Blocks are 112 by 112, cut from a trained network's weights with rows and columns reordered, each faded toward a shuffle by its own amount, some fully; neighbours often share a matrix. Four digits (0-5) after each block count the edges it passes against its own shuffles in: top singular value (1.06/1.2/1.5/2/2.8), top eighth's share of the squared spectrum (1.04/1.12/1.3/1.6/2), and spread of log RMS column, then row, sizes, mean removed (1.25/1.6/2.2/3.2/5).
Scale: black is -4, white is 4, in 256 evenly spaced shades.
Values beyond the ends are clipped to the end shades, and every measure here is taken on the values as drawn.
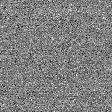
3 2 0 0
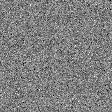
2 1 0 0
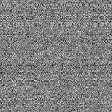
4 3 1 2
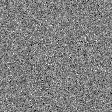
2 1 0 0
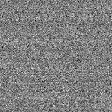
4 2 0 1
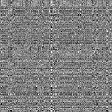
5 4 3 3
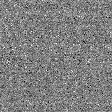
2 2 0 0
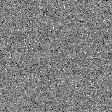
2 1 0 0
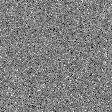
0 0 0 0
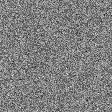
0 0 0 0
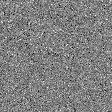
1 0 0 0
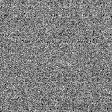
3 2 0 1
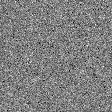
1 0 0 0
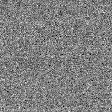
3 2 0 1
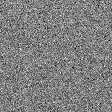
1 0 0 0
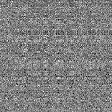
4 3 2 2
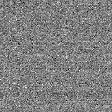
4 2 1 1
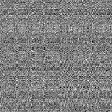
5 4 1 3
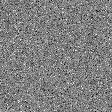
1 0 0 0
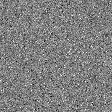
0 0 0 0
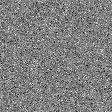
0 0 0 0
